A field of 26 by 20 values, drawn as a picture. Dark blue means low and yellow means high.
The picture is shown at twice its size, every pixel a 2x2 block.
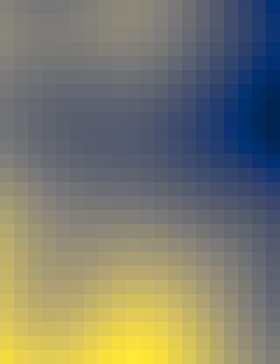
The top left is the calmest part. There is an overall slope up to the bottom left. The top right is the ninth with the lowest average. No regular stripes run through it.
